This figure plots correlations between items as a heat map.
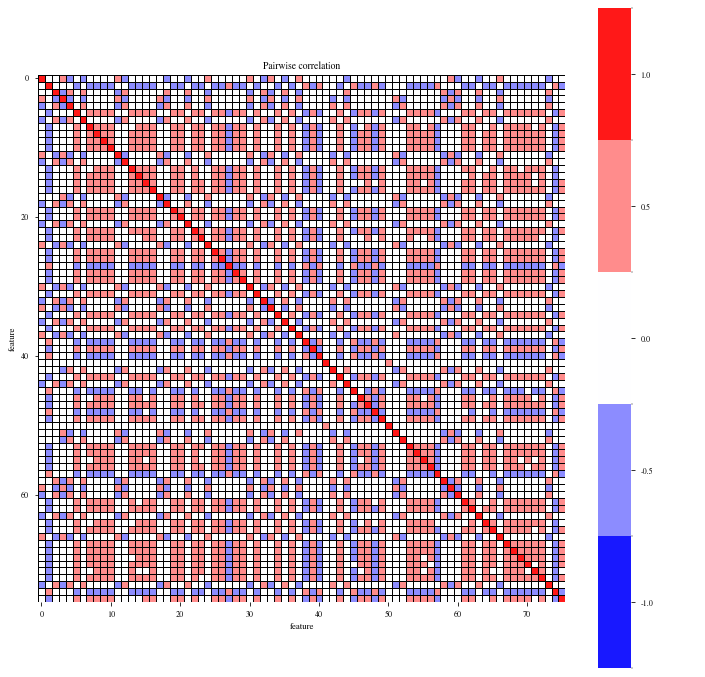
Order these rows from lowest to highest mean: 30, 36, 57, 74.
74, 57, 30, 36
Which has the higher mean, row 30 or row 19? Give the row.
19
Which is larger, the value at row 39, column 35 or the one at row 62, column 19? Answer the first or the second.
the second
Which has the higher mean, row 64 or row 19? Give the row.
19
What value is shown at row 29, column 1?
-0.5
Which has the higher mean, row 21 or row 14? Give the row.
14
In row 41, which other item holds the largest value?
50
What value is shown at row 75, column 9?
0.5
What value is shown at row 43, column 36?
0.5
